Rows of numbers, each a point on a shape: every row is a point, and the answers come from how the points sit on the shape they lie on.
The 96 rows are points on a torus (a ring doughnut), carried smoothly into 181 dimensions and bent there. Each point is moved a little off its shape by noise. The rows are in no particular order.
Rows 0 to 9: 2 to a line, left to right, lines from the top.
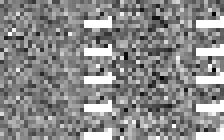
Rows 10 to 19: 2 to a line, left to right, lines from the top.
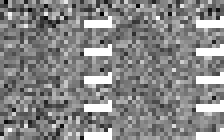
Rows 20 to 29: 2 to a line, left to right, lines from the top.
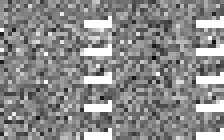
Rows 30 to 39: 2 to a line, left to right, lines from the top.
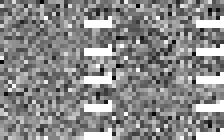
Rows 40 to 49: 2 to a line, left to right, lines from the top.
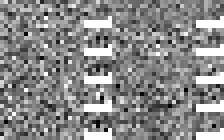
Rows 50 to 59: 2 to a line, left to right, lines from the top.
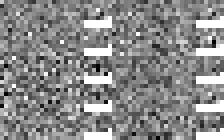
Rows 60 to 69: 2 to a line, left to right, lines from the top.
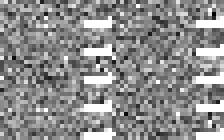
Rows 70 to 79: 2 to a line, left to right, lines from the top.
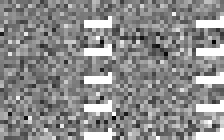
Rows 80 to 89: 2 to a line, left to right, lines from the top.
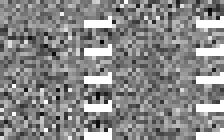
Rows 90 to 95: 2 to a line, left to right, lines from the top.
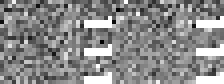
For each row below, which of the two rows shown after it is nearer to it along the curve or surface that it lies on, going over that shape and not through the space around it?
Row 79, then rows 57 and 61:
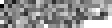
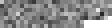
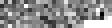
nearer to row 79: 61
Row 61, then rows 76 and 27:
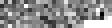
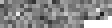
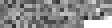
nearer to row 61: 76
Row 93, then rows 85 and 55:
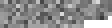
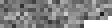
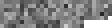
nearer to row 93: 55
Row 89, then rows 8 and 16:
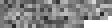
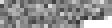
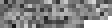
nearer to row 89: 16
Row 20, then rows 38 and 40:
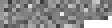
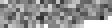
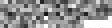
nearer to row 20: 38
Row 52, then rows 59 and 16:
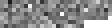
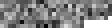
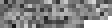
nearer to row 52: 59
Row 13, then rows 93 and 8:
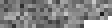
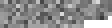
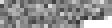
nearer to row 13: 8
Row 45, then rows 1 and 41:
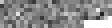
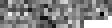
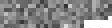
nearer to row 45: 1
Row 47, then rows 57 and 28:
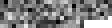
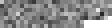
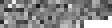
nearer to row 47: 57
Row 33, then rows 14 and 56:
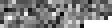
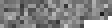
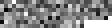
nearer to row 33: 56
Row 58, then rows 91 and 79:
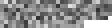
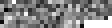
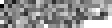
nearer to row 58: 91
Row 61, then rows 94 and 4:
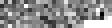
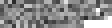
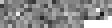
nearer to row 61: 4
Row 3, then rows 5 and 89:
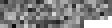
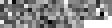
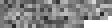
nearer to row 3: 89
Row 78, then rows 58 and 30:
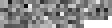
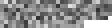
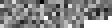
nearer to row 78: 30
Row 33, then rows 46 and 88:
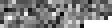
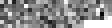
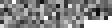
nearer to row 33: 88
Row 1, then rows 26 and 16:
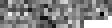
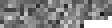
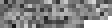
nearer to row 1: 26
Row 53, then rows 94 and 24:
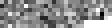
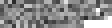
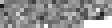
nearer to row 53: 24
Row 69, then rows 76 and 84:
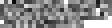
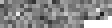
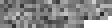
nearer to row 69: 84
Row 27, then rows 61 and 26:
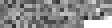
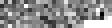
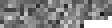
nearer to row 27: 26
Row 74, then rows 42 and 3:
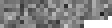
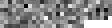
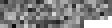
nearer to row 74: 3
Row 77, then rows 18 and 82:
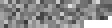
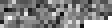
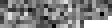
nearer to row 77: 18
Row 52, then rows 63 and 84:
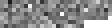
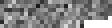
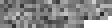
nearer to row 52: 63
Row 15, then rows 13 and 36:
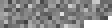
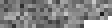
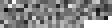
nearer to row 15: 36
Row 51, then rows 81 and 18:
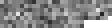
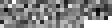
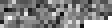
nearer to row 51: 18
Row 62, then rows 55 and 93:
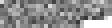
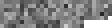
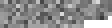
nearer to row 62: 93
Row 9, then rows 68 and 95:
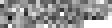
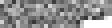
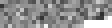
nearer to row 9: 68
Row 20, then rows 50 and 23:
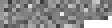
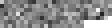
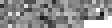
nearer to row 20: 50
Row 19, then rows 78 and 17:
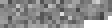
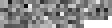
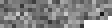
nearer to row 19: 78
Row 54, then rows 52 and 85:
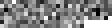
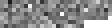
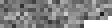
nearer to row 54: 52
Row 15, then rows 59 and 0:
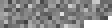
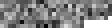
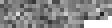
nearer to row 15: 59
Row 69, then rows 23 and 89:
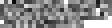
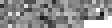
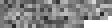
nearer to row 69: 89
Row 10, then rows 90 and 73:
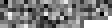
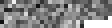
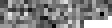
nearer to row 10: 73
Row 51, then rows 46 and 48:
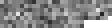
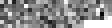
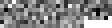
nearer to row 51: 46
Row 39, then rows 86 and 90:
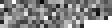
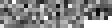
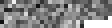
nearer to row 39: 86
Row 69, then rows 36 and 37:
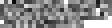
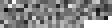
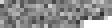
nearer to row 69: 37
